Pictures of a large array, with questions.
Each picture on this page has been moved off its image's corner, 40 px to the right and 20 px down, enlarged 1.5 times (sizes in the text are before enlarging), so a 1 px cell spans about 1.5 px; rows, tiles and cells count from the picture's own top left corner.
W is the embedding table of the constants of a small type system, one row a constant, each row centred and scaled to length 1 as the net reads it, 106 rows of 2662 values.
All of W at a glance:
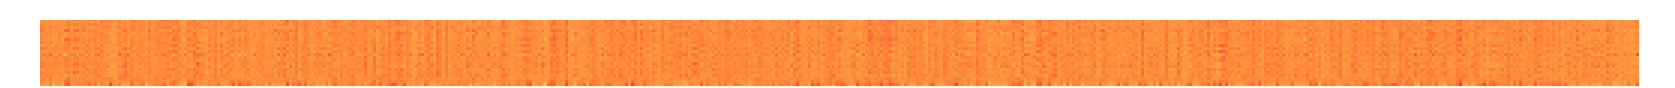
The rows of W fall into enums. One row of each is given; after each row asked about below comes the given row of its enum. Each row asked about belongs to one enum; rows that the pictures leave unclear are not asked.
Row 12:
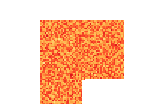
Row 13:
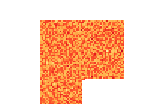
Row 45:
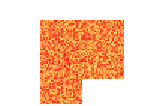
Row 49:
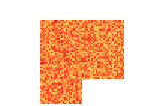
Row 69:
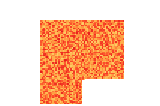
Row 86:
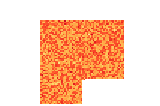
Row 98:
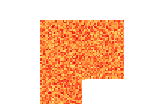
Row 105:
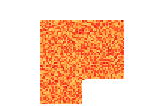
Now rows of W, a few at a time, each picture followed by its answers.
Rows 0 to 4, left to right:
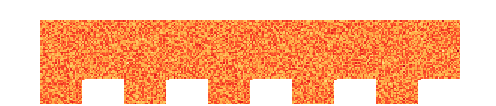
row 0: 69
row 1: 12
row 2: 69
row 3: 105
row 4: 13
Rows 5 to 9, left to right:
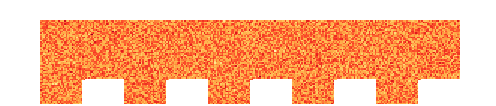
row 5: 86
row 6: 69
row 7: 13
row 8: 45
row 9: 105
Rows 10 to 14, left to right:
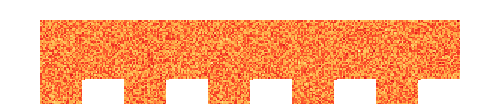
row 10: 12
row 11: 45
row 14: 105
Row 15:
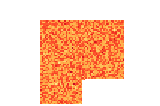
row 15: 86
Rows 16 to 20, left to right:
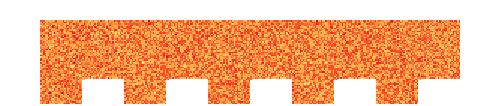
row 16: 98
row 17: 86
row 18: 69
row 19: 86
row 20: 49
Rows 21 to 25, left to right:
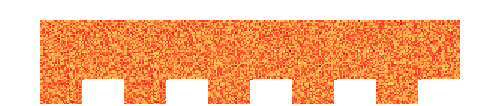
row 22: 69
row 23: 13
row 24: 13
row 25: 86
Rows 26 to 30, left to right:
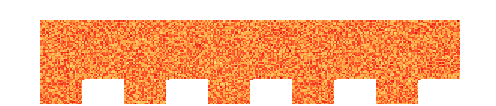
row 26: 69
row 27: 12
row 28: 13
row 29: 69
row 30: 105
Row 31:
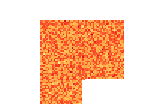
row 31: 86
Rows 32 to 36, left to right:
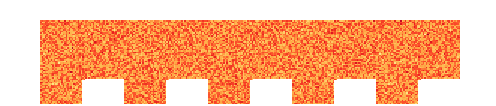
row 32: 86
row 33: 69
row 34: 69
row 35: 105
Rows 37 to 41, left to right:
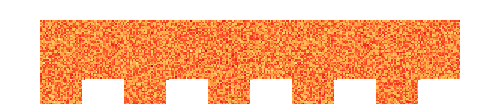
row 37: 12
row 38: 13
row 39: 45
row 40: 12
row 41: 69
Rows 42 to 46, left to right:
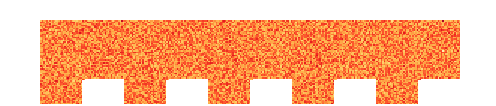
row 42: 105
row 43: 69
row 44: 49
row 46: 13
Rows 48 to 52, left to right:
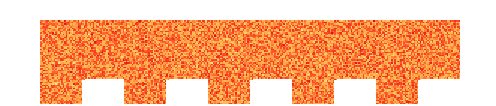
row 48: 86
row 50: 12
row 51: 105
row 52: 69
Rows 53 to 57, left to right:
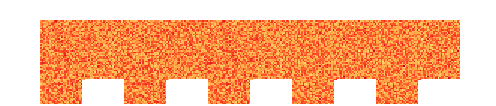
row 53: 49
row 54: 69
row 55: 49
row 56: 13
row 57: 13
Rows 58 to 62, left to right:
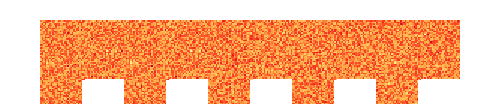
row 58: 13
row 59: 13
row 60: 45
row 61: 69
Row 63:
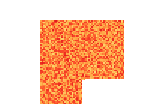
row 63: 49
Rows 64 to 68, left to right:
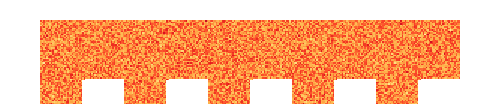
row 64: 12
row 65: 105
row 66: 49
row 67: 12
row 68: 86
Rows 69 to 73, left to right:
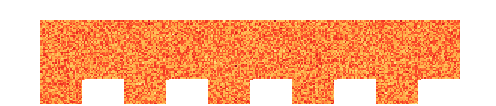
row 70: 86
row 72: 45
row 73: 86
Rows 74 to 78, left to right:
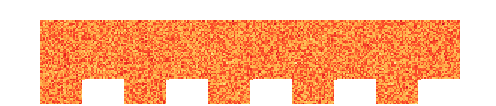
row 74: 45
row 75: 49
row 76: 86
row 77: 12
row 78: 86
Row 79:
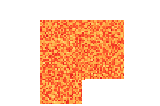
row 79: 12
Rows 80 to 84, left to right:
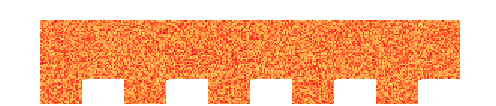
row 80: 49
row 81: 105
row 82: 45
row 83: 69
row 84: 13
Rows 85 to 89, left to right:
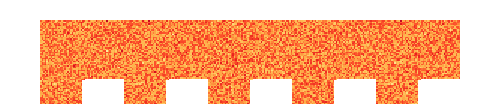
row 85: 13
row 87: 45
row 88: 69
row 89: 86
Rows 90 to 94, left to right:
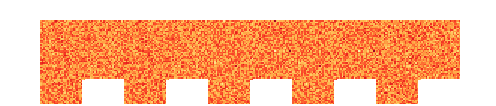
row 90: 49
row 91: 49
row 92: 13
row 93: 13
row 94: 98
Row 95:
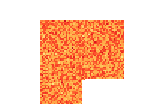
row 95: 86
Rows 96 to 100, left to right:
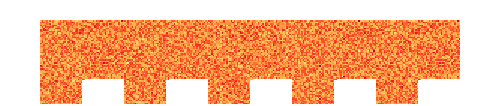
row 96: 105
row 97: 12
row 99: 13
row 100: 105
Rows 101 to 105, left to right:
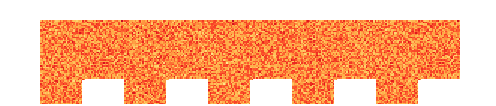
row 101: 105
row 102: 98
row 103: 86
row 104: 49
